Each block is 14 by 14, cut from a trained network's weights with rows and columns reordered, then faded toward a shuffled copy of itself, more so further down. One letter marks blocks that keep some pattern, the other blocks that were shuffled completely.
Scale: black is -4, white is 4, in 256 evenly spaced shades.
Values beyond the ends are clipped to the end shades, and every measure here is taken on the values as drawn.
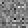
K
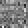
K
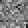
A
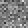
K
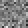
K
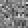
K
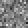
A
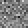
A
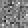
A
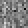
K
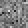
A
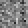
K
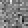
A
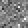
A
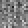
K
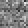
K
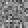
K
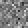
A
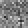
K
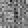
K
